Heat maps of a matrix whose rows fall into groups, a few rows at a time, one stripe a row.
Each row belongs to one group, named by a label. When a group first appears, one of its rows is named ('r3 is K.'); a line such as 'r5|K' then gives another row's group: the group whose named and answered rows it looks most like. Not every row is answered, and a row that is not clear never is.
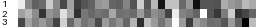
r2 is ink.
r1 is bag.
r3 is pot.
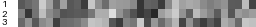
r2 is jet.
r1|jet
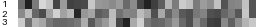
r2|ink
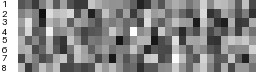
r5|bag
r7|pot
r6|bag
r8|jet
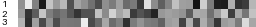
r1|pot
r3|bag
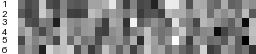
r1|jet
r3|pot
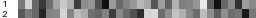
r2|pot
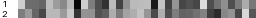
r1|ink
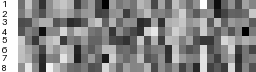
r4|pot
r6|ink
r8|ink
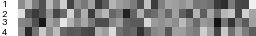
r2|bag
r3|pot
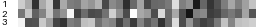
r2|ink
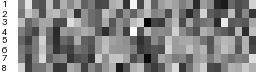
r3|bag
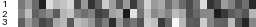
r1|ink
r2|pot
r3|pot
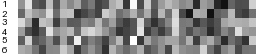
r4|bag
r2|ink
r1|pot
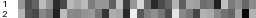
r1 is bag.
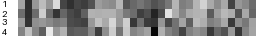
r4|ink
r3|jet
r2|jet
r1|jet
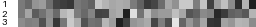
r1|jet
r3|bag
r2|pot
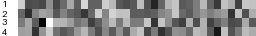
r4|bag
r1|bag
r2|jet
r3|ink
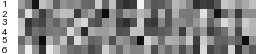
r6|ink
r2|ink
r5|pot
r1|bag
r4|bag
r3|bag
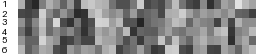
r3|jet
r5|jet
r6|bag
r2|jet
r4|jet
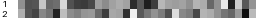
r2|pot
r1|jet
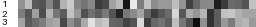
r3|bag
